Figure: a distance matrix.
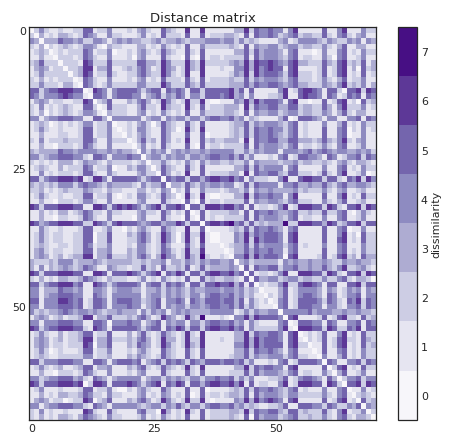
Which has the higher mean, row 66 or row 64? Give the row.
64
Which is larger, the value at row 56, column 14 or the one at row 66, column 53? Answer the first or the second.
the second
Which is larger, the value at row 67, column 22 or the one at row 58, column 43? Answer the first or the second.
the first
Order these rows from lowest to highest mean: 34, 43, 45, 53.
34, 45, 43, 53
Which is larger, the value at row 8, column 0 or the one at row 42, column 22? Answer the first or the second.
the second
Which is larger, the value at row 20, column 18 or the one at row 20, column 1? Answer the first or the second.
the first
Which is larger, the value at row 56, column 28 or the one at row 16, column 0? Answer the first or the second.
the second
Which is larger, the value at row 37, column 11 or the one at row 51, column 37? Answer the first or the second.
the first
